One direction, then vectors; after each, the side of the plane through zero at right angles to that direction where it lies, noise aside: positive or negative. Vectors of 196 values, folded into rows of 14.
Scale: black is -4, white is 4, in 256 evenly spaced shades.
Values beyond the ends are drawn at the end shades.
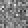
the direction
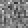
positive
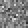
positive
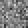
positive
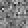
negative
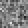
positive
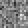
negative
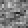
positive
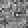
positive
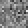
positive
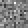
positive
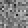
negative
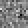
positive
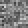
negative
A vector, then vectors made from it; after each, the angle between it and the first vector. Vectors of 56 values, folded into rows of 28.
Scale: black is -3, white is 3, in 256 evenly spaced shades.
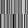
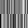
nearly parallel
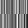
partly aligned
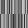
nearly parallel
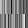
orthogonal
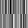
partly opposed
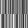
nearly opposite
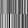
orthogonal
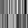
orthogonal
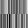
orthogonal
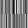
orthogonal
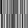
orthogonal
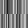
orthogonal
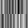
orthogonal
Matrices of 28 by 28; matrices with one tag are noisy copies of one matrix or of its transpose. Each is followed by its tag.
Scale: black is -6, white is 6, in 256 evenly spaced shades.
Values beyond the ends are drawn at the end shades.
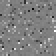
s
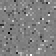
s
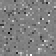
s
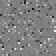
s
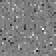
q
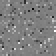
s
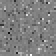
s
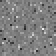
q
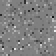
s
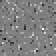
q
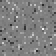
q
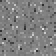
q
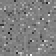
s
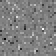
q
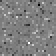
q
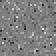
q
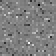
q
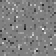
q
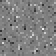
q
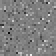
s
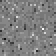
q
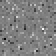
q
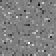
q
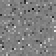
s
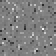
q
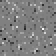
q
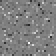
q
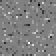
q
